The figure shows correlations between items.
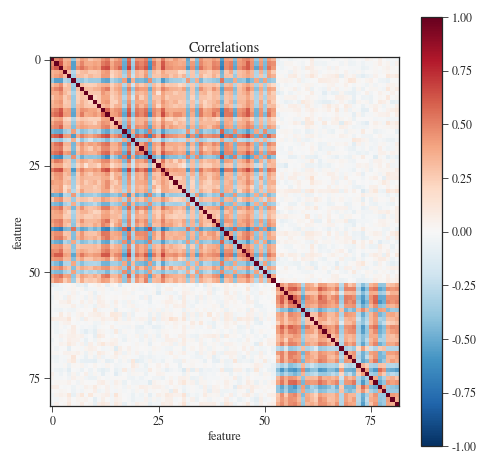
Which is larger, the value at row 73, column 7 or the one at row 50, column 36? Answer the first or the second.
the first
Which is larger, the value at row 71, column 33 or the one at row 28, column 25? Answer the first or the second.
the second
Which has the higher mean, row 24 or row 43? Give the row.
24
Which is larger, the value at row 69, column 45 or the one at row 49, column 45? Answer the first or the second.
the second
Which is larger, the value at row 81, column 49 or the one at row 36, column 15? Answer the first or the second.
the second
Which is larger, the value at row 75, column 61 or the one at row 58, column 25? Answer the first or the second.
the first
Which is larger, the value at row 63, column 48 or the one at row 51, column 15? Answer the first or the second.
the second
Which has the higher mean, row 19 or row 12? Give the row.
12
